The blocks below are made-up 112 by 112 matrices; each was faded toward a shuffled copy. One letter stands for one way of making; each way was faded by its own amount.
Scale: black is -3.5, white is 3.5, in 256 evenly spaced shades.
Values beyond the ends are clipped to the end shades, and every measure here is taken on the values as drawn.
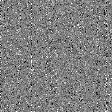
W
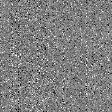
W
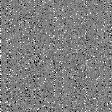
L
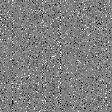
L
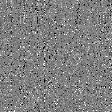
L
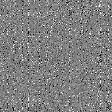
L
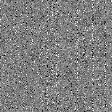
W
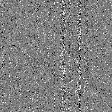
W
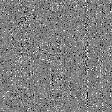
L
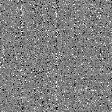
L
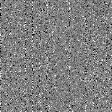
W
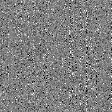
W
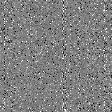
L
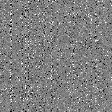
L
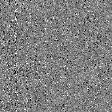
W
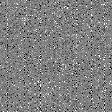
L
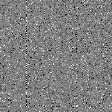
L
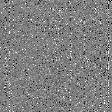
L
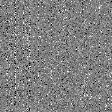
W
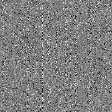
W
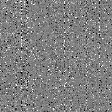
L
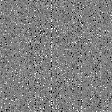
L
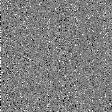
W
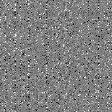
L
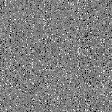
L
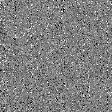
W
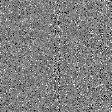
W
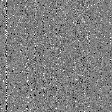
W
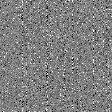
W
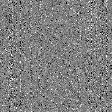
W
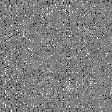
L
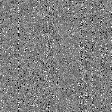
W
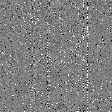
L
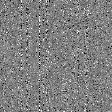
W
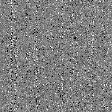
W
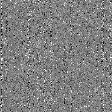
W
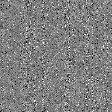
W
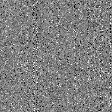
W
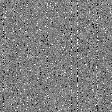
W
